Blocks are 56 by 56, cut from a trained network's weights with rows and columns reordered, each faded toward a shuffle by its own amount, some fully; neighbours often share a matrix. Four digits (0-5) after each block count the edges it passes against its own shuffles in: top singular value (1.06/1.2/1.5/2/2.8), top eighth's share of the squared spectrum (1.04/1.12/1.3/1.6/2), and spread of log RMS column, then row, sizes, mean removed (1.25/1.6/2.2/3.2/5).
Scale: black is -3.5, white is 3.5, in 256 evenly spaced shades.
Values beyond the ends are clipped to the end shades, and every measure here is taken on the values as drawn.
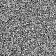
0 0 0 0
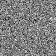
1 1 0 0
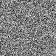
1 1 0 0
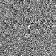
3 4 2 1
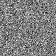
1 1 0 0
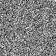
0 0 0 0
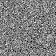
1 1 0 0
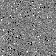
1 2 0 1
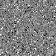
3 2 0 0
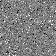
1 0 0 0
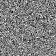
0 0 0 0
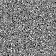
0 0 0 0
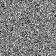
0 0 0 0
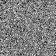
0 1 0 0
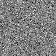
1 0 0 0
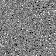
2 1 0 0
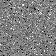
1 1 0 0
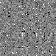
3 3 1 1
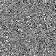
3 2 1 0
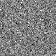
2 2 0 0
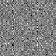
4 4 2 1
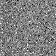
2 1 0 0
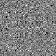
3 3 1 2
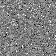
1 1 0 0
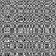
5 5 2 4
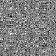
4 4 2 2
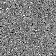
2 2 0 0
